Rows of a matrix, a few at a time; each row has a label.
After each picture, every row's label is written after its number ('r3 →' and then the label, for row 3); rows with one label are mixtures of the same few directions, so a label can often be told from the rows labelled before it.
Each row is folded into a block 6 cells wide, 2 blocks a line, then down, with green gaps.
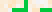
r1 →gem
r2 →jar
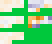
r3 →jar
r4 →gem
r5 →gem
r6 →jar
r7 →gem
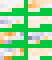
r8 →gem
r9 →gem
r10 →gem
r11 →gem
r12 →jar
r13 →gem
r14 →jar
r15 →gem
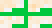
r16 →jar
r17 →gem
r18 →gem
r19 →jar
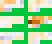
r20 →jar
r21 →jar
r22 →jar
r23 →gem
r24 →gem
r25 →jar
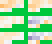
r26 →gem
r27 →gem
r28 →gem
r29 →gem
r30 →jar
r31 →gem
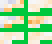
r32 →jar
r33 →jar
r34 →jar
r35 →gem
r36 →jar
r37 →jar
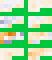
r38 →gem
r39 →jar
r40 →gem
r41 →jar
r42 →jar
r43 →jar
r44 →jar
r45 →gem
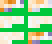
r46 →jar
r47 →jar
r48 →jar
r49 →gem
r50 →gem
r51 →jar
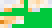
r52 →jar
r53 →jar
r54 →gem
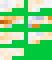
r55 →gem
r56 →jar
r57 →gem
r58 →jar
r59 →gem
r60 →jar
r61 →jar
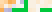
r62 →jar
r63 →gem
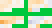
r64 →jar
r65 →jar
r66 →gem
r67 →gem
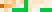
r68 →gem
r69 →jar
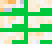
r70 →jar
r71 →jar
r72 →jar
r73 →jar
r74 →jar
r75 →jar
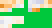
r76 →gem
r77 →jar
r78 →gem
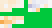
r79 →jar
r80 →gem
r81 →gem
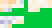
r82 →jar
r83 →jar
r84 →gem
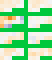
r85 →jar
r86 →jar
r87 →jar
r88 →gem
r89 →jar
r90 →gem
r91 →jar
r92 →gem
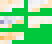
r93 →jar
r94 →jar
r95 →gem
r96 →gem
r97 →gem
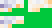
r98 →gem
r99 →jar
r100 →gem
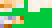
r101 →gem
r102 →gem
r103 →jar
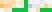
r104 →gem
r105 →gem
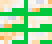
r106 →jar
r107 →jar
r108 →jar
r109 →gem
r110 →gem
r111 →jar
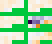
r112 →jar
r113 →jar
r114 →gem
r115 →gem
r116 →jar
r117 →jar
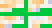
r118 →gem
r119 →jar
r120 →jar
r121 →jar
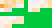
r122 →gem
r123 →jar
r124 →jar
